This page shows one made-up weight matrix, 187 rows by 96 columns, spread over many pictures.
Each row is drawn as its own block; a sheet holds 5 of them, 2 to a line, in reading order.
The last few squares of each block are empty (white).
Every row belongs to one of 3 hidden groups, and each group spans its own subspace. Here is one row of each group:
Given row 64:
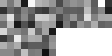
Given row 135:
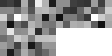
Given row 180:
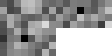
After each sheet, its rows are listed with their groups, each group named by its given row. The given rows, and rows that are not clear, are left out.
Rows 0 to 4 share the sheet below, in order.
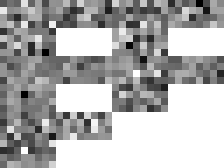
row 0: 135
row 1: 135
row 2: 180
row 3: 180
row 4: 135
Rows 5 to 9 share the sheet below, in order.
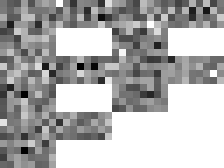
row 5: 64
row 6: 180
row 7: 180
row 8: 64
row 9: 180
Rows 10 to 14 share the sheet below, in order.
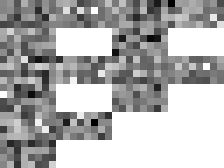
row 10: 180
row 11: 64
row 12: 64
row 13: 180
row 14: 180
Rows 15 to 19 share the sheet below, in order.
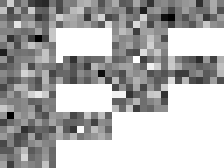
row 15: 64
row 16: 135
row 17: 64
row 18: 64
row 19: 180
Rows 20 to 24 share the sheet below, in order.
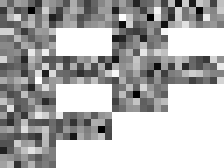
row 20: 135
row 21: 135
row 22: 180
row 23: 180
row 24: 64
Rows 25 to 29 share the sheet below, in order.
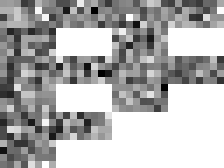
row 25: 180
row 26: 135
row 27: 64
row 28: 64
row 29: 135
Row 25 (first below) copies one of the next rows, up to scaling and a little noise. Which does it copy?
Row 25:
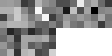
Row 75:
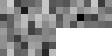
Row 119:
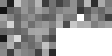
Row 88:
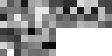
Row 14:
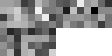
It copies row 14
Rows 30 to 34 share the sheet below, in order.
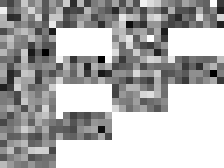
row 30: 135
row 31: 64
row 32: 64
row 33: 64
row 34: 64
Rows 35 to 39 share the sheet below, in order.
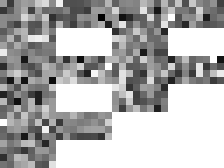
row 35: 64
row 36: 135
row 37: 135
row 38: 64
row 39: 180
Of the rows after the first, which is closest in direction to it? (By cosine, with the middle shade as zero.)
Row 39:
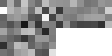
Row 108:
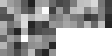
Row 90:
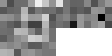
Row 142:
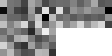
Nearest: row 90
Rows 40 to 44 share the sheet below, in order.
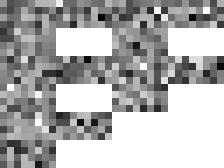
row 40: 64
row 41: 180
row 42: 135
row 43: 135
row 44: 180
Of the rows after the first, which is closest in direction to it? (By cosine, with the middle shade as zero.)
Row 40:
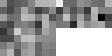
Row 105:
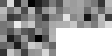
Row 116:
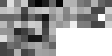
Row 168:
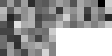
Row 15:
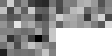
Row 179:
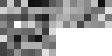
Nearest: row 168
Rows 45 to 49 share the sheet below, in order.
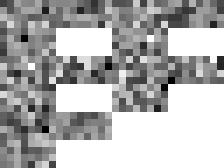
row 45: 180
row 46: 135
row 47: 135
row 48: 64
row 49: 180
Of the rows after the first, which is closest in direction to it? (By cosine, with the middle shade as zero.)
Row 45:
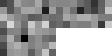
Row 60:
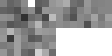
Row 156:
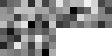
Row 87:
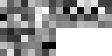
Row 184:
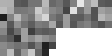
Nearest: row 60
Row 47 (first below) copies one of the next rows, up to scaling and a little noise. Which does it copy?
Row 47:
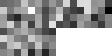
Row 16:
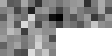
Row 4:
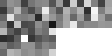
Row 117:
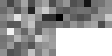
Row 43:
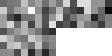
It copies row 43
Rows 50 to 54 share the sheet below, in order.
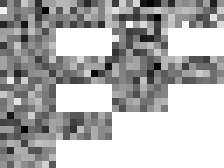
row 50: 180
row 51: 64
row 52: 135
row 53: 180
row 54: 180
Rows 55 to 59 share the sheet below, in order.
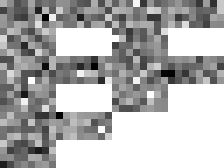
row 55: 180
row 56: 64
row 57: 180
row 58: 135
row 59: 64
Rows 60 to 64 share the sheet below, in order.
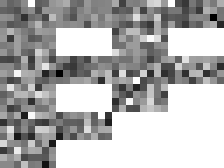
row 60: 180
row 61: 64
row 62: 135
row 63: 135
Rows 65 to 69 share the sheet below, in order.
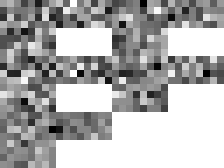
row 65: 135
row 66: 135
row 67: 180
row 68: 135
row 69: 135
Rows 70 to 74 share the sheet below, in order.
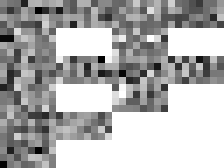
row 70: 64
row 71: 64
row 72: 64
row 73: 135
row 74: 64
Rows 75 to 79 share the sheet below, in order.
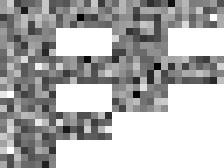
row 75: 180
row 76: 64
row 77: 64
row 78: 180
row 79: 64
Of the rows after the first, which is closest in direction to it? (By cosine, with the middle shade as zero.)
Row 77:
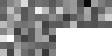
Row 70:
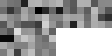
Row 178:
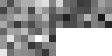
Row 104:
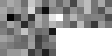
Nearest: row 178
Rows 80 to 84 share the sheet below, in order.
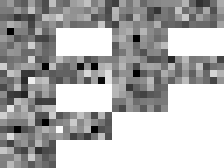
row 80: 135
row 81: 180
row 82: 180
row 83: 64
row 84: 135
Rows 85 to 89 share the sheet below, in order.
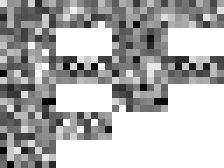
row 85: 135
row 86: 135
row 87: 180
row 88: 180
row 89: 180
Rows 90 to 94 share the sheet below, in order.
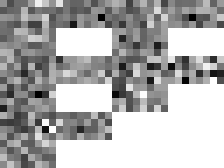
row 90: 64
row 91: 180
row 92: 64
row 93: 64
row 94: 180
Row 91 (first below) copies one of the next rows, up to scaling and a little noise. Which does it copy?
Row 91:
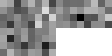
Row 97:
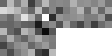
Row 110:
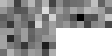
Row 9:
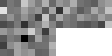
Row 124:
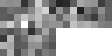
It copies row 110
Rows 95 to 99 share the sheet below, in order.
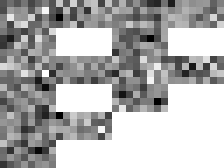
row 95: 135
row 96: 64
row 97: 180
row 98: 180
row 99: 64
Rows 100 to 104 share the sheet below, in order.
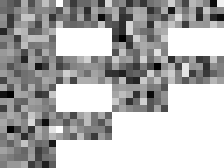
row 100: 64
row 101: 64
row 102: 64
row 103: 135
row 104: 135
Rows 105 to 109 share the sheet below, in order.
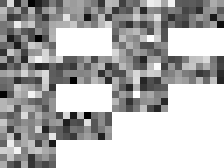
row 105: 64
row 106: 64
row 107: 64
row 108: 180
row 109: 135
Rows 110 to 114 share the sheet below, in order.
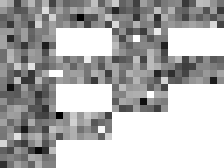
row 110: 180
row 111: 180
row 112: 135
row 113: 135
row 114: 64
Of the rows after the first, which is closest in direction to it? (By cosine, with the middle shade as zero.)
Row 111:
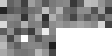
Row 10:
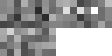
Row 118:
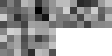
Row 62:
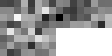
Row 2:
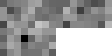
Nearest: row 62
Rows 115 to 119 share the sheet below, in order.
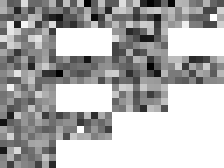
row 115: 135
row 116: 64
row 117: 135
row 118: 180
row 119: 180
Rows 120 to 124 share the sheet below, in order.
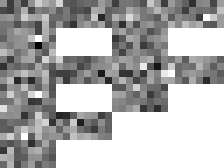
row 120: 64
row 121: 135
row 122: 64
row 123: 135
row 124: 180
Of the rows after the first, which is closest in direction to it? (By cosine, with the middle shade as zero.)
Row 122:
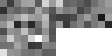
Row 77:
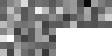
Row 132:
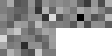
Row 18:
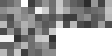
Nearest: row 18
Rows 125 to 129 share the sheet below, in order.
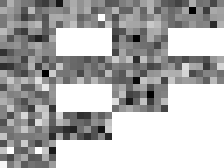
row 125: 64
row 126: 180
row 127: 180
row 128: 135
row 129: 64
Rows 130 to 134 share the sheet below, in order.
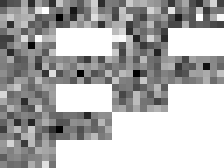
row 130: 135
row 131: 64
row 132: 180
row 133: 180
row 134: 135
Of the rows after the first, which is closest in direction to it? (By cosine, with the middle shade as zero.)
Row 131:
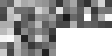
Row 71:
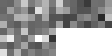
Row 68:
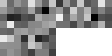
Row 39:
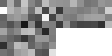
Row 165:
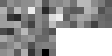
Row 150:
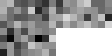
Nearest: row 71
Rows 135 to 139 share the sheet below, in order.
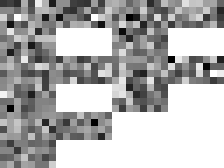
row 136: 135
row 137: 64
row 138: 64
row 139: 180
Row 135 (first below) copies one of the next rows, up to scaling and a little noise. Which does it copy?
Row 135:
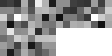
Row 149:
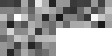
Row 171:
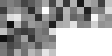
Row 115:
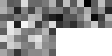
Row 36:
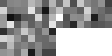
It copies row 149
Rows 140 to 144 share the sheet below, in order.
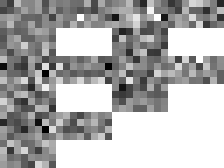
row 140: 180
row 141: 180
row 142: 180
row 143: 135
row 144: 180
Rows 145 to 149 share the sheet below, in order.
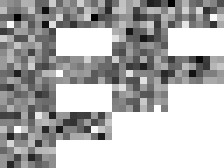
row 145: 135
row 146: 64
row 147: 135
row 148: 135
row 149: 135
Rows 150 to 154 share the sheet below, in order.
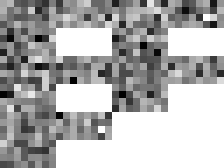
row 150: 64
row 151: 135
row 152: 64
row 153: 64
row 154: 64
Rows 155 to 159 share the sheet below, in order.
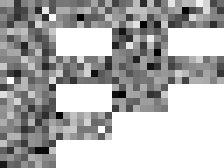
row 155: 180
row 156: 135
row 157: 135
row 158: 64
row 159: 64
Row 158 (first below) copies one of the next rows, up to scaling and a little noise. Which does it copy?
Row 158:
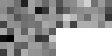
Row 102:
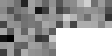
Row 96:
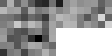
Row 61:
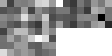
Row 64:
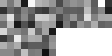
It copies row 102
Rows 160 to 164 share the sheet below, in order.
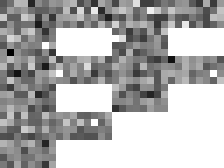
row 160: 180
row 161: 64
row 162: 135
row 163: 64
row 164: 180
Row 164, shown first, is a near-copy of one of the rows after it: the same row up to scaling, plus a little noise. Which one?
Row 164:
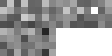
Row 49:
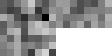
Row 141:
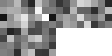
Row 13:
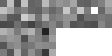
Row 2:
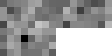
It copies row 13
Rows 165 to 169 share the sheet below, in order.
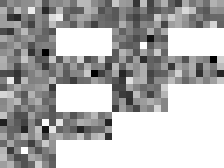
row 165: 135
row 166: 135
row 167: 135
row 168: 64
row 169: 180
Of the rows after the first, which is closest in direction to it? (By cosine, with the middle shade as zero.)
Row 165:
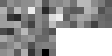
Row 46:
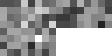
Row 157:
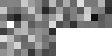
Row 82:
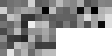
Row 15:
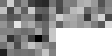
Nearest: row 157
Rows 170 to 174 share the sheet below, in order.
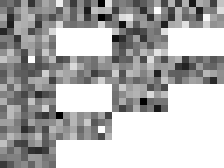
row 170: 64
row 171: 135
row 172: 135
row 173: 135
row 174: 64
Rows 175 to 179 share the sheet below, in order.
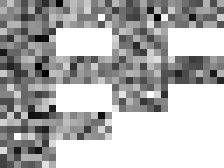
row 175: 64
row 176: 180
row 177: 180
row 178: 64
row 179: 64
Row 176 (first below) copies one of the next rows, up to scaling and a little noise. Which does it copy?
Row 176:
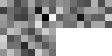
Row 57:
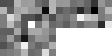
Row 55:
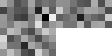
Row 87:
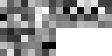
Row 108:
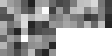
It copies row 55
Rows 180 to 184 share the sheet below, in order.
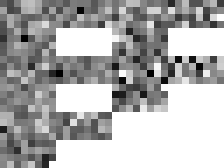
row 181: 64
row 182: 135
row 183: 135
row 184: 180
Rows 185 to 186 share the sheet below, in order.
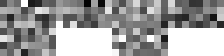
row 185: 64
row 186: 64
